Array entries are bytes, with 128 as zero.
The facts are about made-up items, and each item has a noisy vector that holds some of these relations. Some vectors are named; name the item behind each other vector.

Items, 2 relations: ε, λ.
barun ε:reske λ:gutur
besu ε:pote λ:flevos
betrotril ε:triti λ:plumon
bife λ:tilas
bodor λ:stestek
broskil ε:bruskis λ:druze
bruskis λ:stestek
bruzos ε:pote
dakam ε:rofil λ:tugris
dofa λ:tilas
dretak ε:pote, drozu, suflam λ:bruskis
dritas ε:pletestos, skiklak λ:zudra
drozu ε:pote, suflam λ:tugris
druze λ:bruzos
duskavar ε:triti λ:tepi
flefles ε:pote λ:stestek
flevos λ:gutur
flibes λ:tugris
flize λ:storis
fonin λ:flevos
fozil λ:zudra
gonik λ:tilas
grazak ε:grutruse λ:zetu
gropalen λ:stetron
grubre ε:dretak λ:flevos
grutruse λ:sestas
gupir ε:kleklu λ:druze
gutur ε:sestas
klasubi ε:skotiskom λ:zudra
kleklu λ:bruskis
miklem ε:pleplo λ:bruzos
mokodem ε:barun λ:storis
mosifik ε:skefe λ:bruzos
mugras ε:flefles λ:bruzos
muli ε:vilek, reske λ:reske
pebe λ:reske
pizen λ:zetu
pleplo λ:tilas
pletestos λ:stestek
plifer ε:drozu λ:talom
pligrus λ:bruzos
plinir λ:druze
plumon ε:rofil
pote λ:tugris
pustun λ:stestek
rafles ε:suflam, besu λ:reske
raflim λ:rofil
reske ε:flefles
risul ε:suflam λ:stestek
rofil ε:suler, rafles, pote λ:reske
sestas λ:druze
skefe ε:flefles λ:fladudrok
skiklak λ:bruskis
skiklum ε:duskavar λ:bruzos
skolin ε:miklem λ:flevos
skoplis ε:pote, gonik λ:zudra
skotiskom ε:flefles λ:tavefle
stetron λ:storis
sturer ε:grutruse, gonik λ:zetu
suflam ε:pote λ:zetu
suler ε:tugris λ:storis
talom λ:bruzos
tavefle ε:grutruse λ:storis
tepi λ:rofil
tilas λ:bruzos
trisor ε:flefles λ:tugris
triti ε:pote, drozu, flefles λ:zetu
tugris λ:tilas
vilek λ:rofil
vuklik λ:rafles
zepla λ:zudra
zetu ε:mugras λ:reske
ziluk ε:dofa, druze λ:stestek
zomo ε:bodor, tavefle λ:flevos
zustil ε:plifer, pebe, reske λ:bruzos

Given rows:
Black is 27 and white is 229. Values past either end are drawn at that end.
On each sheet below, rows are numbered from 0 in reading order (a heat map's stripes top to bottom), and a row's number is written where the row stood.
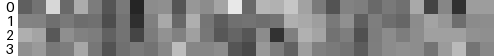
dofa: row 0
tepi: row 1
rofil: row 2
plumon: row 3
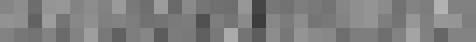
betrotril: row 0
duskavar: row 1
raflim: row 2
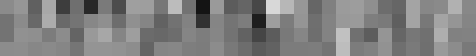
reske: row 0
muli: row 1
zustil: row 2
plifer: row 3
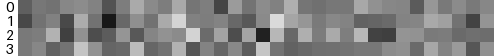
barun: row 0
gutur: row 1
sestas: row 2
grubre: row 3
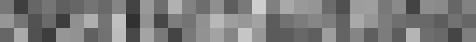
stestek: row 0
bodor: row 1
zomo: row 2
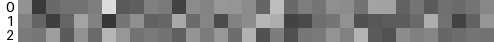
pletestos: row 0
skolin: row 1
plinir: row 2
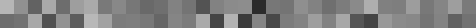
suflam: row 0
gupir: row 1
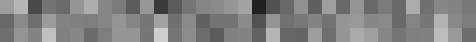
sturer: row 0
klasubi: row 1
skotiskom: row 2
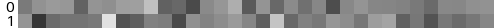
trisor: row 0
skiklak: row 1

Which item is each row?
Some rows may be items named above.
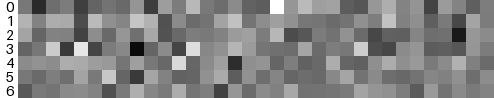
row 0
bruskis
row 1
pote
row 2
pleplo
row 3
druze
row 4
suler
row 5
dritas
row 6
barun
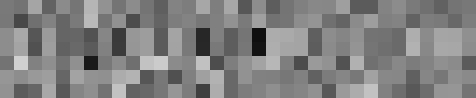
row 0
pligrus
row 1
pustun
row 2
zetu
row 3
zetu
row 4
tavefle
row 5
drozu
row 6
flefles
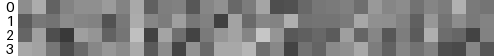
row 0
skoplis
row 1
barun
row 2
zomo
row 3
grutruse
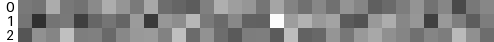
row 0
bife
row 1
bruskis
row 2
mokodem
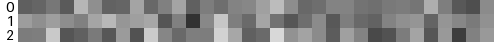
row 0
fonin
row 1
dakam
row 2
tilas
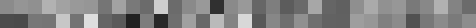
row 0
suler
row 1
ziluk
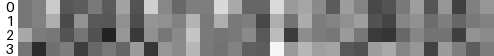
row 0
tilas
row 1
talom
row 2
miklem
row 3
bruskis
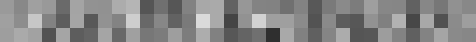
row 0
drozu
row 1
tugris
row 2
bruzos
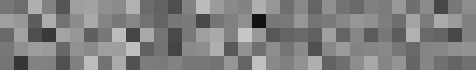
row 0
flibes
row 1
triti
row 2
zomo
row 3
trisor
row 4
kleklu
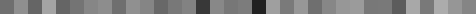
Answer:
muli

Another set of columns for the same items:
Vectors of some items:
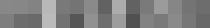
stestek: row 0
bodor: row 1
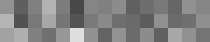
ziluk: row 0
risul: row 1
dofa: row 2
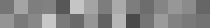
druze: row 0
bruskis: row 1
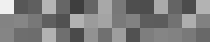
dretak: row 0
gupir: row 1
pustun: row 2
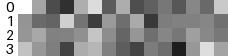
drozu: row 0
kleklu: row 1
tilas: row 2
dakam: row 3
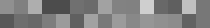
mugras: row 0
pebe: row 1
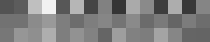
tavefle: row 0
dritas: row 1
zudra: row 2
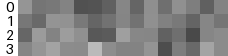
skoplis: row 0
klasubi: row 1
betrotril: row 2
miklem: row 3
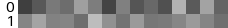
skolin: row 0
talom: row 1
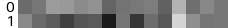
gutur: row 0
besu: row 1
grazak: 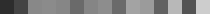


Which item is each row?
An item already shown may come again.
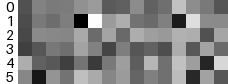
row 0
flevos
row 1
grutruse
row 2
tepi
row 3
skolin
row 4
suflam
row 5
barun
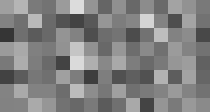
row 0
dofa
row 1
skefe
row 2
fonin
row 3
tilas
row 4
sestas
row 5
skolin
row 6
talom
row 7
plumon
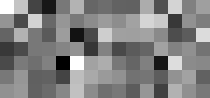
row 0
pote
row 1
reske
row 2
triti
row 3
zomo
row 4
grutruse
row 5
plinir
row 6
gonik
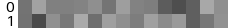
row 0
skiklum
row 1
muli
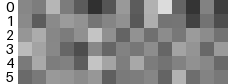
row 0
skotiskom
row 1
mokodem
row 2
tilas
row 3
bruzos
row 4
druze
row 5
gutur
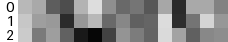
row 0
flibes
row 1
trisor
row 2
flefles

